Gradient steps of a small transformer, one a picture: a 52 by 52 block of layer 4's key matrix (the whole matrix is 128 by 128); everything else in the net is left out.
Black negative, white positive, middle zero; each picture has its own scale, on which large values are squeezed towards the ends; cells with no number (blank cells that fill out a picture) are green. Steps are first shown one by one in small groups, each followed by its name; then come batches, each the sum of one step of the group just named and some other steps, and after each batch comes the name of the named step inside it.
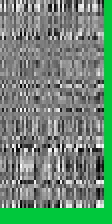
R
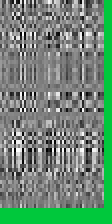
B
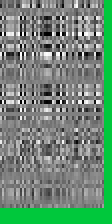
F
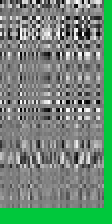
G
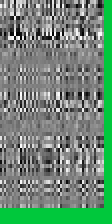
G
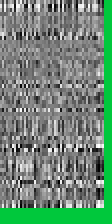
R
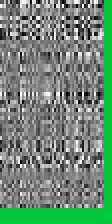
G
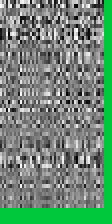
G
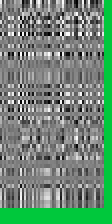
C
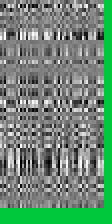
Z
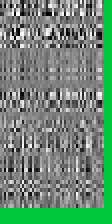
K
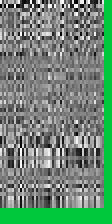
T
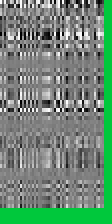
T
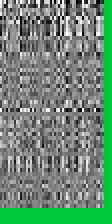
Z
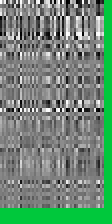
Z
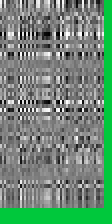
C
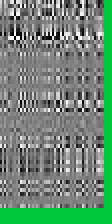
K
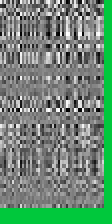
Z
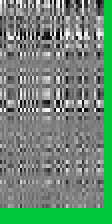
T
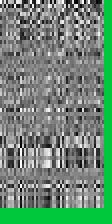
T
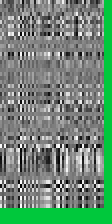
C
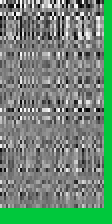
K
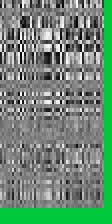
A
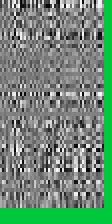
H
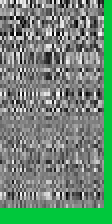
A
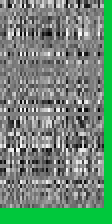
H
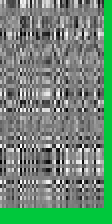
A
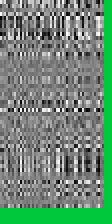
H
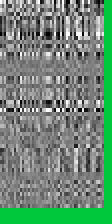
H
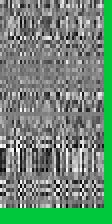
H
